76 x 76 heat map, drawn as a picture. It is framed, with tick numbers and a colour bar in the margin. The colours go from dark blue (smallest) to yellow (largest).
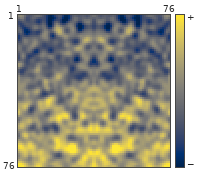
Histogram: bell-shaped. Grain: blotchy. Slope: up to the bottom. Stripes: none. Mirror symmetry: left to right. Lone odd cells: none. Odd rows or columns: none.
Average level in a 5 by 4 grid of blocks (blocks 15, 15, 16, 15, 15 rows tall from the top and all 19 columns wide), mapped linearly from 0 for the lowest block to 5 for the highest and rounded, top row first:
0110 / 1111 / 3333 / 3443 / 5555
